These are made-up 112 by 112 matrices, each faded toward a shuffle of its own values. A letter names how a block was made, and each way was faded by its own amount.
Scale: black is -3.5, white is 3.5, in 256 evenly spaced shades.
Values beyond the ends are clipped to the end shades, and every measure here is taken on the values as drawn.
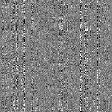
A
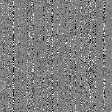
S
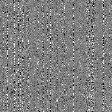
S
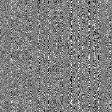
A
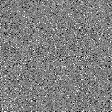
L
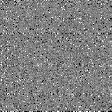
L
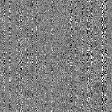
A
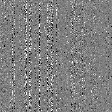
S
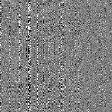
A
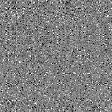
L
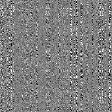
A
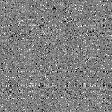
L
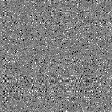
L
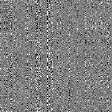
A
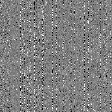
S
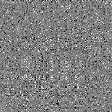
L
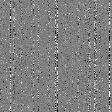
S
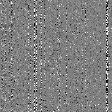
S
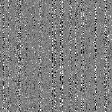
S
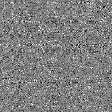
L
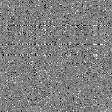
L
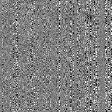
A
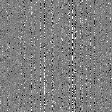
S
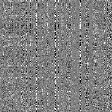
A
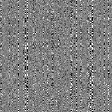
A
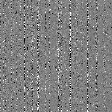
S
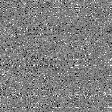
L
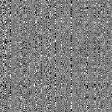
A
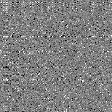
L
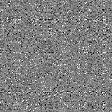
L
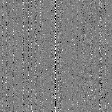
S
